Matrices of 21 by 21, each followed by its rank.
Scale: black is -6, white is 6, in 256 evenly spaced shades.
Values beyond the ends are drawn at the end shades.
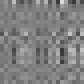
two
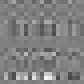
two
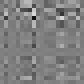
two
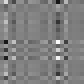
one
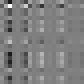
one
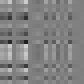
one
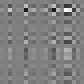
one
